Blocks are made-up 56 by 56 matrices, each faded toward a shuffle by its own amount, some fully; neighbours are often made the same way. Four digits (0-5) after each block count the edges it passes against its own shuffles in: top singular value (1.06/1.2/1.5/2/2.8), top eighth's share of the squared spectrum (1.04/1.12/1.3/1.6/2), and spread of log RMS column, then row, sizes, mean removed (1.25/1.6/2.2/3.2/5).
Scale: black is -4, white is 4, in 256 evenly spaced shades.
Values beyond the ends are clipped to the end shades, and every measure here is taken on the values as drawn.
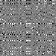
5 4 2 3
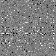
3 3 1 2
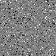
2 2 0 1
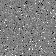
0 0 0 0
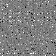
3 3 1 1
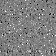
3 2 1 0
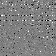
3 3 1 2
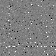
3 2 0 1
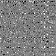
3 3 2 2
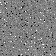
1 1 0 0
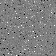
0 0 0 0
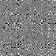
3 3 2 2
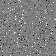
0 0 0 0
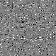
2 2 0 2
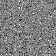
1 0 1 0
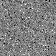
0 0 0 0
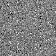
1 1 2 0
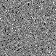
0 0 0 0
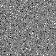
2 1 1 0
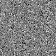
0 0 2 0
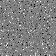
1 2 0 0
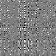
4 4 3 1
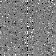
3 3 2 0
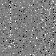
3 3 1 0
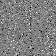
1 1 1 0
